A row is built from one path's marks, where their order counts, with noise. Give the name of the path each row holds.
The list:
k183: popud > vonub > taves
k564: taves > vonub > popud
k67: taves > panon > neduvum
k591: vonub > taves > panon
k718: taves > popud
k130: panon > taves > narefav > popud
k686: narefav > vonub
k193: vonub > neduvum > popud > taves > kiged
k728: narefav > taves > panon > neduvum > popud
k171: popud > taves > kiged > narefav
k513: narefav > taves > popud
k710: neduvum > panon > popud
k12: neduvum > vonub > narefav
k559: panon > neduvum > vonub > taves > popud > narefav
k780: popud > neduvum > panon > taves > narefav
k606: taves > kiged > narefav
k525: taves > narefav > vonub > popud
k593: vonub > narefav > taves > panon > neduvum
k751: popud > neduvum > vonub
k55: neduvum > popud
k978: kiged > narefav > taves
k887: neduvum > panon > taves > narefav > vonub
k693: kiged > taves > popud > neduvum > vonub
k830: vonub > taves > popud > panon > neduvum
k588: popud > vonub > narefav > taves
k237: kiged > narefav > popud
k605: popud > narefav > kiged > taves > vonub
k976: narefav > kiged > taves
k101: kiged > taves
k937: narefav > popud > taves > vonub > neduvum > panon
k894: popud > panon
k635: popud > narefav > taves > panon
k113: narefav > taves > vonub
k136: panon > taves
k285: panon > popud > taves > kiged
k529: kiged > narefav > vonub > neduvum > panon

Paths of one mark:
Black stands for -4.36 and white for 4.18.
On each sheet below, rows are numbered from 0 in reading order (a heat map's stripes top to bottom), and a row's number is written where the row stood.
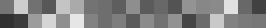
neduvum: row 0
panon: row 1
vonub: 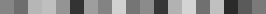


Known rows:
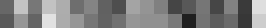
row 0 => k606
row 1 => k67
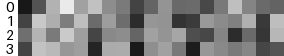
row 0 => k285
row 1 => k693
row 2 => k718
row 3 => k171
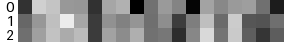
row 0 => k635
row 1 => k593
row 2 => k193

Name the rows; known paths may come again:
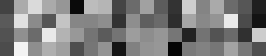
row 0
k588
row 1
k55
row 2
k67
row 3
k513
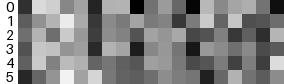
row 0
k605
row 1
k593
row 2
k718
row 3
k171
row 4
k606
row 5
k130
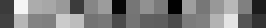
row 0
k937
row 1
k710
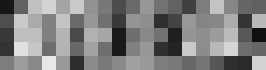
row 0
k285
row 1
k693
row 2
k780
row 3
k237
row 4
k564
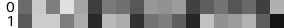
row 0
k525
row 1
k751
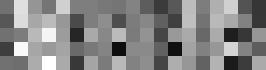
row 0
k12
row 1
k686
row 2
k830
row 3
k976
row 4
k591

